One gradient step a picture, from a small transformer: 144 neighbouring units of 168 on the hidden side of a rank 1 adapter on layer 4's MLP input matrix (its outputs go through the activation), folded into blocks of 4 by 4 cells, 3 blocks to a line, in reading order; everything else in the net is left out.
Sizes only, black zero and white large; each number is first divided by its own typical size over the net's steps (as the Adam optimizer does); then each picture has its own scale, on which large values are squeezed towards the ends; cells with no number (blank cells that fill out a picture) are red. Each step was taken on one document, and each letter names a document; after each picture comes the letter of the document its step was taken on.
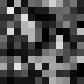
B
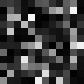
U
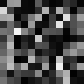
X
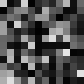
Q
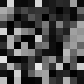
X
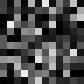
B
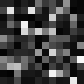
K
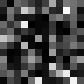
K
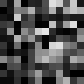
B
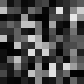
B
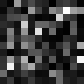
K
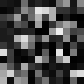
Q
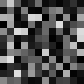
X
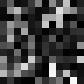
K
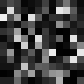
U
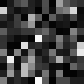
U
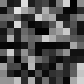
Q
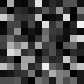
X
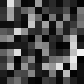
X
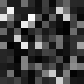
U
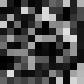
Q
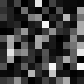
X
